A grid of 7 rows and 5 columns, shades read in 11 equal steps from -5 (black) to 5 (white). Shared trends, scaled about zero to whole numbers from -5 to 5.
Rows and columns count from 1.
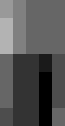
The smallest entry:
-5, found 3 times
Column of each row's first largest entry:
1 1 1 1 1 1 5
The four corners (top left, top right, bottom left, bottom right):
1 -1 -2 -1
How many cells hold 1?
1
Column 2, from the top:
0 0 0 -3 -3 -3 -3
